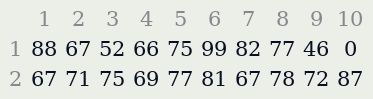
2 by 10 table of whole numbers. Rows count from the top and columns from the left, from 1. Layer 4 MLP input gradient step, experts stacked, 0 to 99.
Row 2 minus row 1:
-21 4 23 3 2 -18 -15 1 26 87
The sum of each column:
155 138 127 135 152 180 149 155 118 87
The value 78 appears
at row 2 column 8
